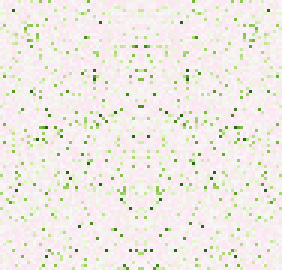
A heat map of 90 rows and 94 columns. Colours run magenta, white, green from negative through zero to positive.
Seam: none. Mirror symmetry: left to right. Odd rows or columns: none. Histogram: skewed, a long tail of high values. Stripes: none. Grain: fine.
